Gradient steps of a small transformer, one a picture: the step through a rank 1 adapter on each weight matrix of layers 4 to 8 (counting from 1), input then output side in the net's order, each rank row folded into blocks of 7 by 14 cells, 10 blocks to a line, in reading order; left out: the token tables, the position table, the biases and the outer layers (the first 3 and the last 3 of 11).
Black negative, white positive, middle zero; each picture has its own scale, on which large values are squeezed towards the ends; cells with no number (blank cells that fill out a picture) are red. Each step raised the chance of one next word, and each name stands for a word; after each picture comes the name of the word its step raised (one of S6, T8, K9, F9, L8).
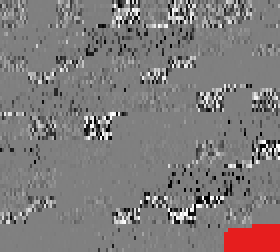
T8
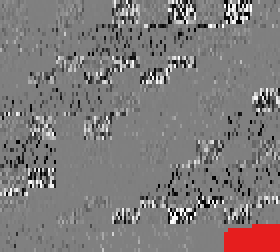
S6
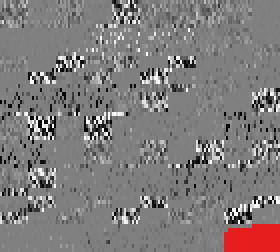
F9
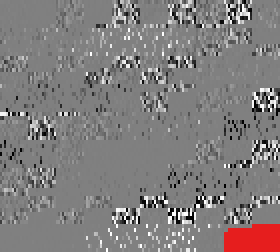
S6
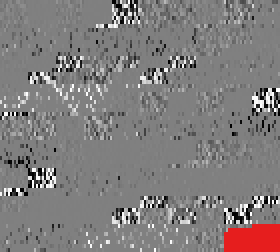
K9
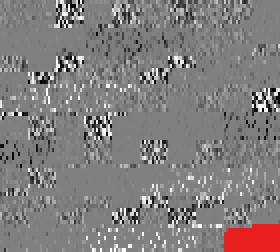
K9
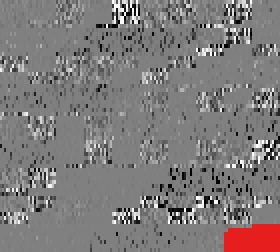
T8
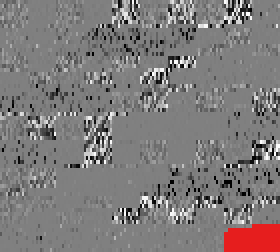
T8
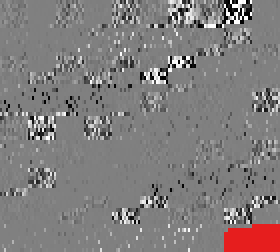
F9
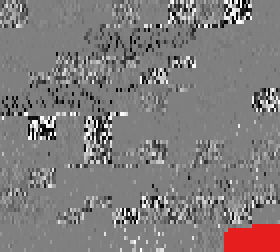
F9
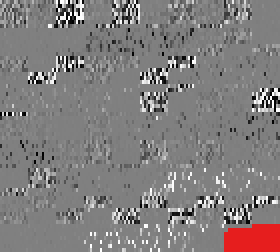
K9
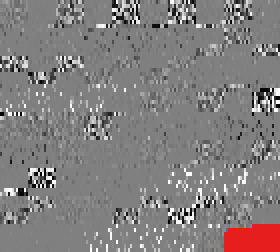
K9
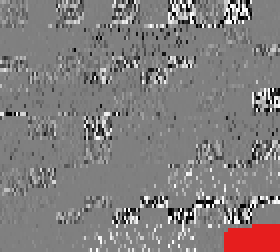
S6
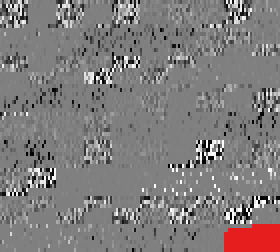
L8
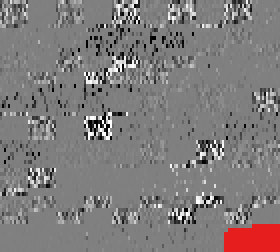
L8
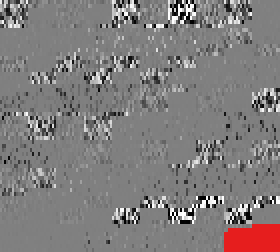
S6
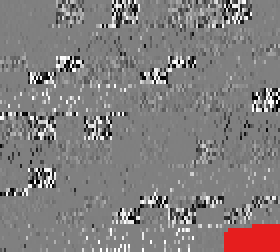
K9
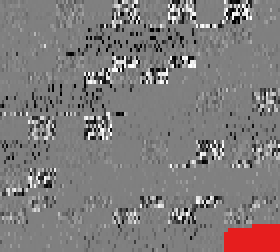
L8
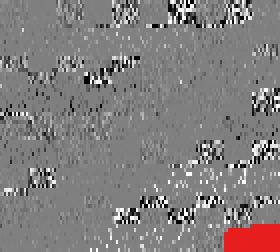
S6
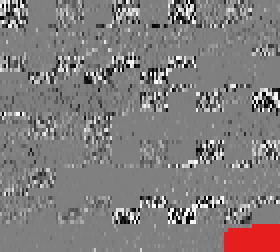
S6
